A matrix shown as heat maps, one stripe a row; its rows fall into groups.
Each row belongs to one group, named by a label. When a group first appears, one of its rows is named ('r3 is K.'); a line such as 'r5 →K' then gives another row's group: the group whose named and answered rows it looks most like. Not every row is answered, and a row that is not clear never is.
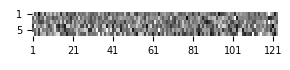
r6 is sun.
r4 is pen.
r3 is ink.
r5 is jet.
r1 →sun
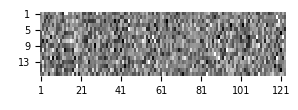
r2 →ink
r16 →ink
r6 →pen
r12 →sun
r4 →sun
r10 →pen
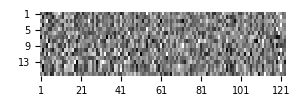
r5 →ink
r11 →jet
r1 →ink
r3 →ink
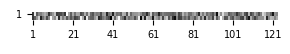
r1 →pen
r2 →ink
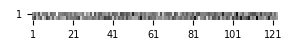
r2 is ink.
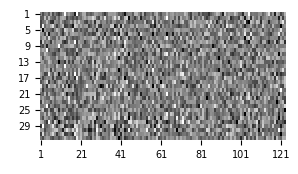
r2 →jet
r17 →sun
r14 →jet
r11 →jet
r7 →jet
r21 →jet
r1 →sun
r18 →ink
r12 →sun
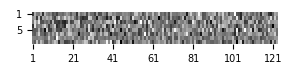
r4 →pen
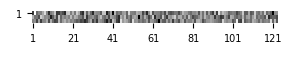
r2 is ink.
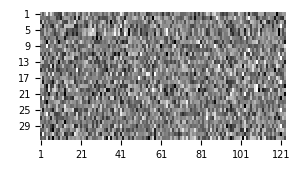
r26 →ink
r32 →sun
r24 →jet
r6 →jet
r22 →pen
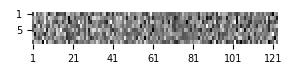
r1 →pen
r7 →sun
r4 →ink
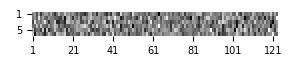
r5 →sun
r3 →pen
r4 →jet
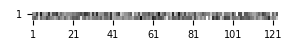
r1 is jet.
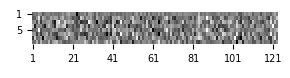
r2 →ink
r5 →ink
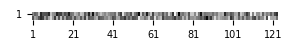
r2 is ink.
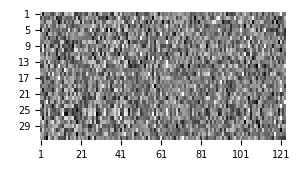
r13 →jet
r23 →ink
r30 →pen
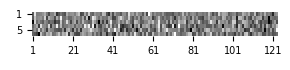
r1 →pen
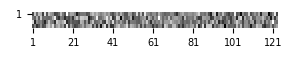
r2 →jet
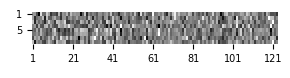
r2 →sun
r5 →jet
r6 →jet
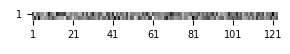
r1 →pen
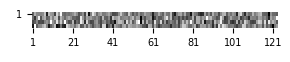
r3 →ink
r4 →pen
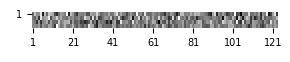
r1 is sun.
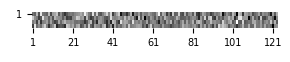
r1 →jet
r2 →sun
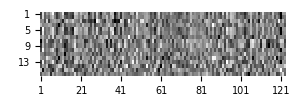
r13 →pen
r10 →pen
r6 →pen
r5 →pen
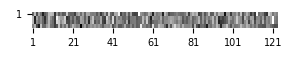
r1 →ink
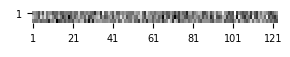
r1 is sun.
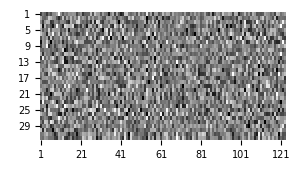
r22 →ink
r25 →jet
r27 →ink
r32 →jet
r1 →ink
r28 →ink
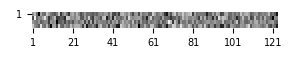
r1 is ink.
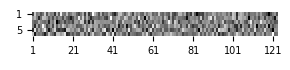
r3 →jet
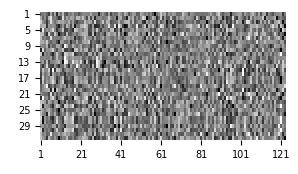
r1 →sun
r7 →sun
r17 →pen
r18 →pen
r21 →sun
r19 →ink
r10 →pen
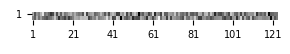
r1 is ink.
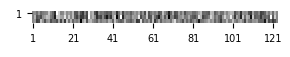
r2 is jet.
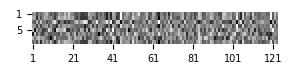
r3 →jet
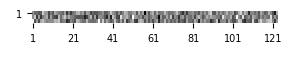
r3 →sun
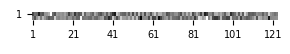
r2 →ink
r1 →ink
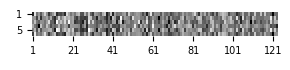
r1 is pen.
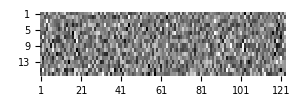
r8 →sun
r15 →pen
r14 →ink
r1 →jet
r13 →sun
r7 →pen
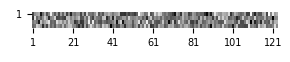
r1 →ink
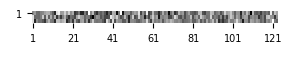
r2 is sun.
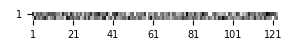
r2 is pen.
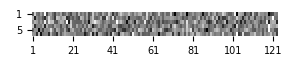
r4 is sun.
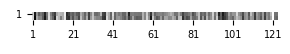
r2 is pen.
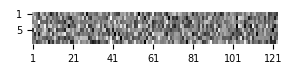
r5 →pen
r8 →sun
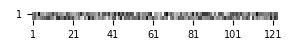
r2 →jet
